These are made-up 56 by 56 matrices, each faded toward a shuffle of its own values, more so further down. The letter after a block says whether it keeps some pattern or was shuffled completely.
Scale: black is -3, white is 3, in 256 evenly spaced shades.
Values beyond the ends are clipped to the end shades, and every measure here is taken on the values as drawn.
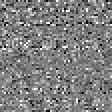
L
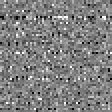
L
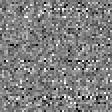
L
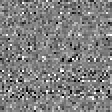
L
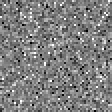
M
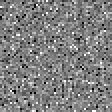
M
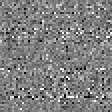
L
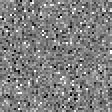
M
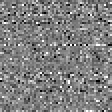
L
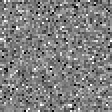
M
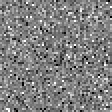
M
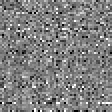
L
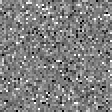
M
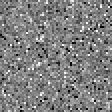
M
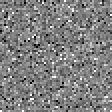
M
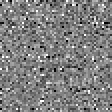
L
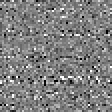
L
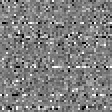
L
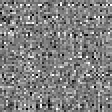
L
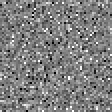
M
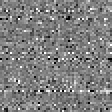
L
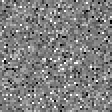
M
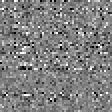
L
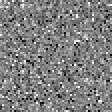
M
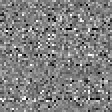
L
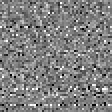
L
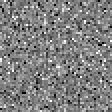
M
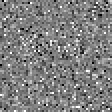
M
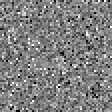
M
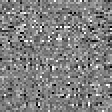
L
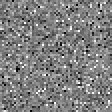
M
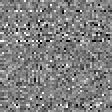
L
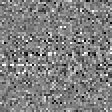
L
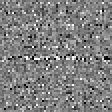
L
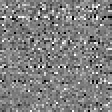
L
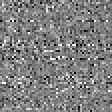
L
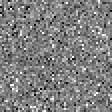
M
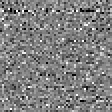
L
